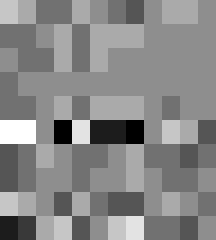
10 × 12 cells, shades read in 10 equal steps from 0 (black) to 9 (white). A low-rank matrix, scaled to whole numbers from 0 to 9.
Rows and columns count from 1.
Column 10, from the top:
6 5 5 5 4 7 4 4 6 4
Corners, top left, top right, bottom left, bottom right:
7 5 1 5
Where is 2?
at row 10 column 2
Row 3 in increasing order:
4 4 4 5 5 5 5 5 5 5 6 6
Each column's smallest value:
1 2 4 0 3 1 1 0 4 4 3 3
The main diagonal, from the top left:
7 4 4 5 4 1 5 6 5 4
